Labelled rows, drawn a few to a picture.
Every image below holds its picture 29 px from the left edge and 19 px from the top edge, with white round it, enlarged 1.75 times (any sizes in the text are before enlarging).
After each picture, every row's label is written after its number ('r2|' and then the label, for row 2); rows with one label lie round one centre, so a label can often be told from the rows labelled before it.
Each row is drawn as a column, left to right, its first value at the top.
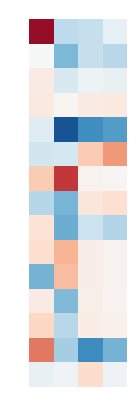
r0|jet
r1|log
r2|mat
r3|mat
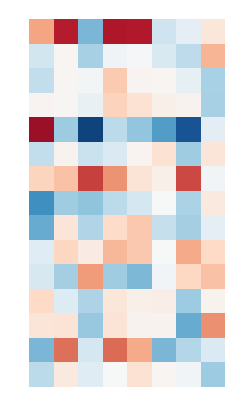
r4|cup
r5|jet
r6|log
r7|jet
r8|jet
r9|mat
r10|log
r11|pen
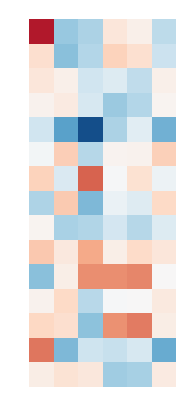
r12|jet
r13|mat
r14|log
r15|pen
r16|pen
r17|mat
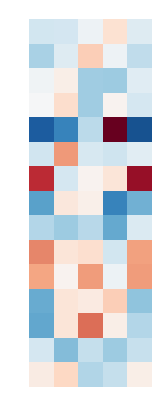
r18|log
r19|mat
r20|pen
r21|cup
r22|log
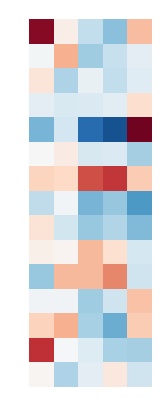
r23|jet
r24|pen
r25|log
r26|log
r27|cup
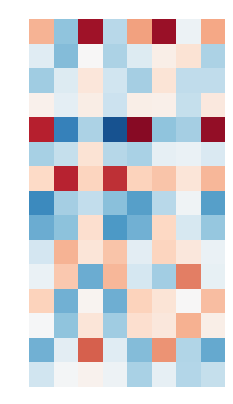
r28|cup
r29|log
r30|jet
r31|log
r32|cup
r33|jet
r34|pen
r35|cup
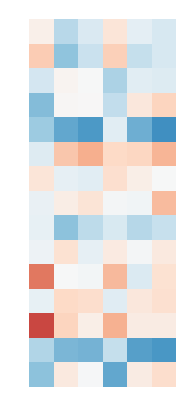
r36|pen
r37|mat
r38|mat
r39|pen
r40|mat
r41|mat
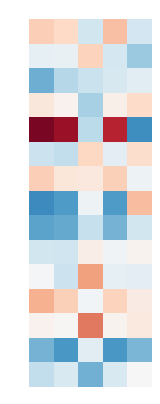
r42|cup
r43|cup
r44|pen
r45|cup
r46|mat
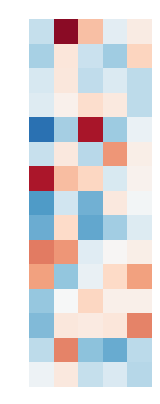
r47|log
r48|jet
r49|cup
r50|mat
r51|pen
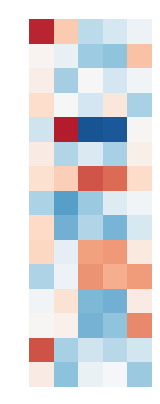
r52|jet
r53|cup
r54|log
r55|log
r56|pen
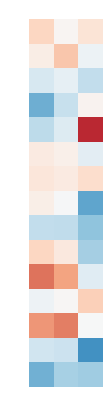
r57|pen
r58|pen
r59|cup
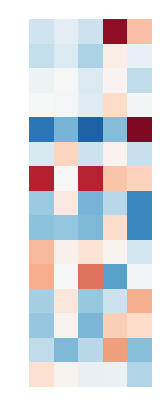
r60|log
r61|mat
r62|log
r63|jet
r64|cup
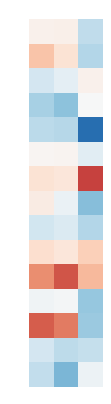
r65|pen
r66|pen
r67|log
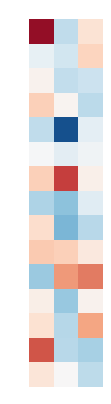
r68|jet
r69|log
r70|pen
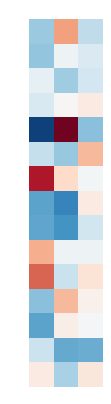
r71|log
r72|cup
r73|mat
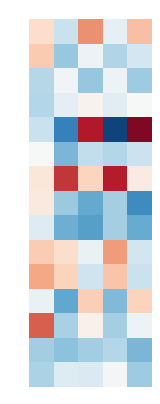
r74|pen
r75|log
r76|cup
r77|log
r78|cup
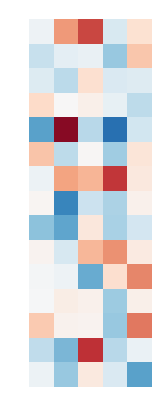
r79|mat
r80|cup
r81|jet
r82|log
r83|pen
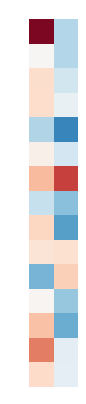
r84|jet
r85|log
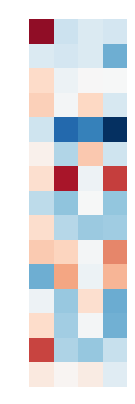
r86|jet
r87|log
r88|mat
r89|log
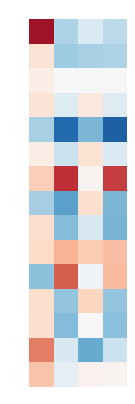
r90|jet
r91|log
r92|mat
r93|log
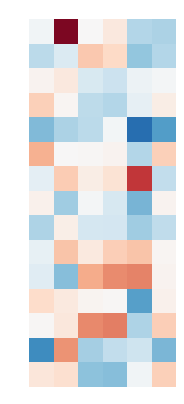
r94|mat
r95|jet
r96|pen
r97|pen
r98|log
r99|mat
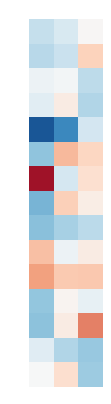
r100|log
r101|mat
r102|pen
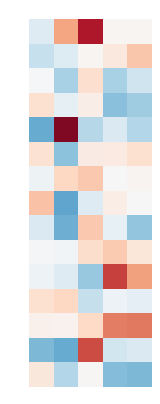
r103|mat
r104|cup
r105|jet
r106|pen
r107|pen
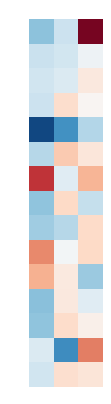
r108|log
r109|mat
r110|jet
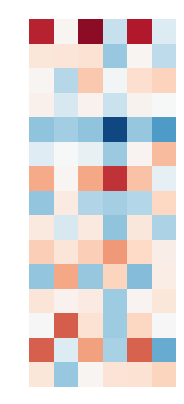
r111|jet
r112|pen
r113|jet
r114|log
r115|jet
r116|mat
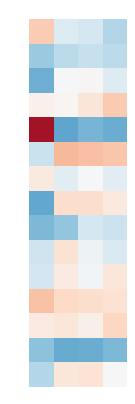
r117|cup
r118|mat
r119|mat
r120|mat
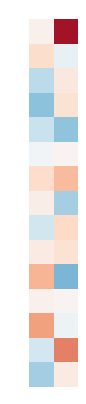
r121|pen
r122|jet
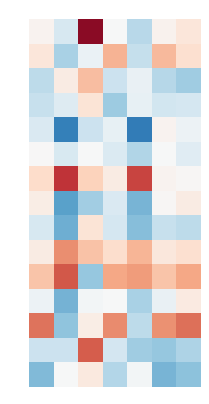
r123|pen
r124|log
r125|jet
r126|pen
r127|log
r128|pen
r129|pen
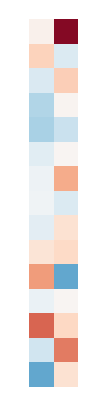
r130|pen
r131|jet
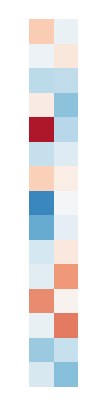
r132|cup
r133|pen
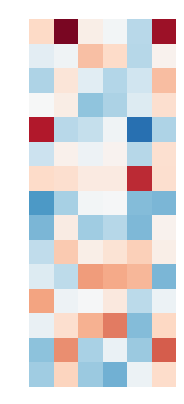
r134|cup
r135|jet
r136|pen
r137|pen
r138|log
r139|jet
